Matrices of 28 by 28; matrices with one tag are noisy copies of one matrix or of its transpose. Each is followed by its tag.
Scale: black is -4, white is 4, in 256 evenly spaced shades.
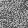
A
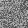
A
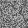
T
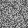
T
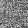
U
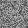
T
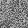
A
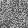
A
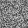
T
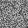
T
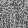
U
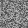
T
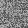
U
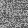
U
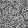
T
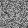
T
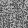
U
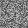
T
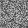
T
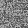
U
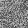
A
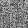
U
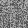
U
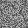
T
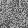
A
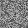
T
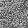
A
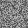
T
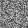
T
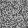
T
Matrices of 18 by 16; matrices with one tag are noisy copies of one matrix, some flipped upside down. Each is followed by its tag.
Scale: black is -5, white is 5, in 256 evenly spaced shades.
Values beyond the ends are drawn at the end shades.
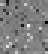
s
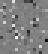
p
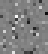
p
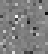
p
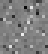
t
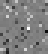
s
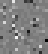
p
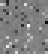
s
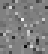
t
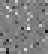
s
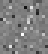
t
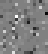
p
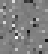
p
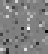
s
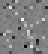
t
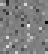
s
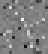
t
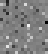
s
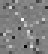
t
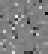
p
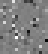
p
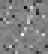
t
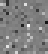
s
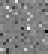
s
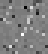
t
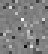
t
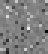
s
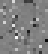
p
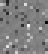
s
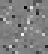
t
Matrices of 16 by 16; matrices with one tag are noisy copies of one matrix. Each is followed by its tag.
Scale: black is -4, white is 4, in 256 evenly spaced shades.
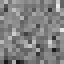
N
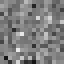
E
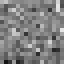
N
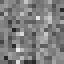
E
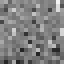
N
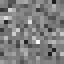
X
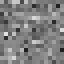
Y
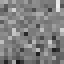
N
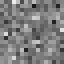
Y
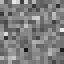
Y
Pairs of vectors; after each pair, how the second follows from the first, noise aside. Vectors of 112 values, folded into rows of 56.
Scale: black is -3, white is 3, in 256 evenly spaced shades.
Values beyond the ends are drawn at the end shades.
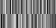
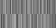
shrunk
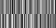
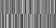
shrunk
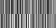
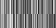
shuffled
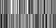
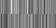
shrunk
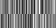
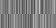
shrunk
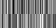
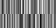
shuffled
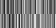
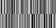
shuffled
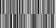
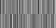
shrunk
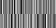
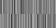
shrunk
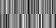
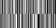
shuffled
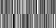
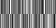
shuffled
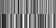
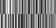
shuffled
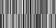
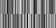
shuffled
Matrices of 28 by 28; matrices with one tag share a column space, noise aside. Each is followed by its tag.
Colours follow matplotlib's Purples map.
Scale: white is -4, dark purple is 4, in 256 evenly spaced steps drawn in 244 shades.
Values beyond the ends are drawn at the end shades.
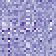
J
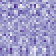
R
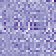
J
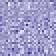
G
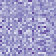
G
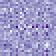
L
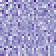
R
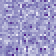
R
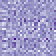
J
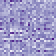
J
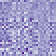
G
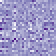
J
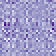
J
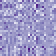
R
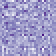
R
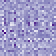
J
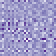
J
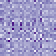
J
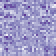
R
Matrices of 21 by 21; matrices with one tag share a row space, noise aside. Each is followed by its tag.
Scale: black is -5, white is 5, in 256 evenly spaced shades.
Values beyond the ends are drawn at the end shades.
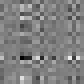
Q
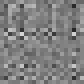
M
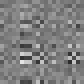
Q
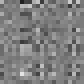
Q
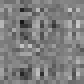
Q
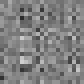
Q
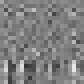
M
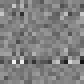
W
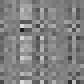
Q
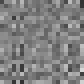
W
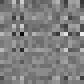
W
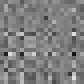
M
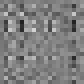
M
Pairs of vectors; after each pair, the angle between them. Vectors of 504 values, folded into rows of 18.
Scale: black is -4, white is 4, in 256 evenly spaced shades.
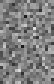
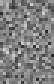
partly aligned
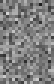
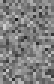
partly opposed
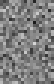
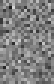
orthogonal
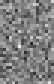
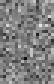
partly aligned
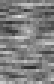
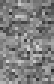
partly aligned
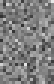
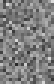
nearly parallel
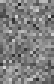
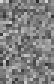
partly aligned
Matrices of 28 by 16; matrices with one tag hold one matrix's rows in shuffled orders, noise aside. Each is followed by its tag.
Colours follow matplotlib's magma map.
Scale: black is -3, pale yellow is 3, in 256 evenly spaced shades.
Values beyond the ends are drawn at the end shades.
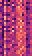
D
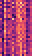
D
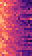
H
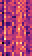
D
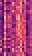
D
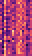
D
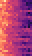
H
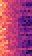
H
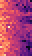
H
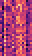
D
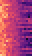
H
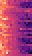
H
